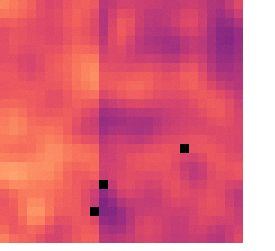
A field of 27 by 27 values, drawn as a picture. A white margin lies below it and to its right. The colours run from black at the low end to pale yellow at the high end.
Lone odd cells: 3, each lower than its neighbours. Roughest part: bottom middle. Histogram: skewed, a long tail of low values. Seam: vertical, 40% of the way across, the left part higher. Average level on the scale: 60%.
